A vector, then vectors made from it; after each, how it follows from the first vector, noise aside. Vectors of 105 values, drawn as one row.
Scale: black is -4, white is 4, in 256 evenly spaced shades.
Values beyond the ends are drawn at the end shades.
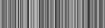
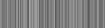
shrunk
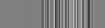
partly zeroed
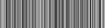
wrapped around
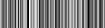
scaled up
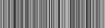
wrapped around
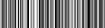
scaled up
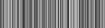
wrapped around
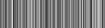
wrapped around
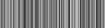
wrapped around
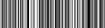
scaled up
